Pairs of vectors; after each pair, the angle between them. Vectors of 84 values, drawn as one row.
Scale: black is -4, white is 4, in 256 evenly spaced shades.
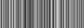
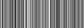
partly opposed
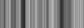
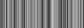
partly aligned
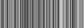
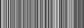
partly opposed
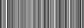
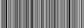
nearly opposite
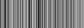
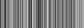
nearly parallel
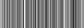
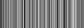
nearly opposite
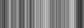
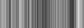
nearly opposite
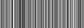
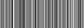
nearly parallel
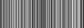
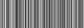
orthogonal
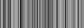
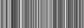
nearly opposite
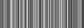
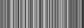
nearly parallel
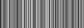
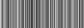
nearly opposite
